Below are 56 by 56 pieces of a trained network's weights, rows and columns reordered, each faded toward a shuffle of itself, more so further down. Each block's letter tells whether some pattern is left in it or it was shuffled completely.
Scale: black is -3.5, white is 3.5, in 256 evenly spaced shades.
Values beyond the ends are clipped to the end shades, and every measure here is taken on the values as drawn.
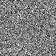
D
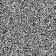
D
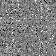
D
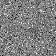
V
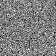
V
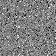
V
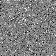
V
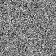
V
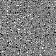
D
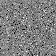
V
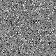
V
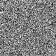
V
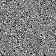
V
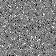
V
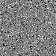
V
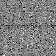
D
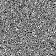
V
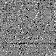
D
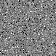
V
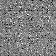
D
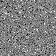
V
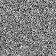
D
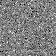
V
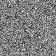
V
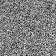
D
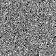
D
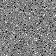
V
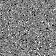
V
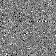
D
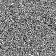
V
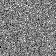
V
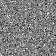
V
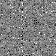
D
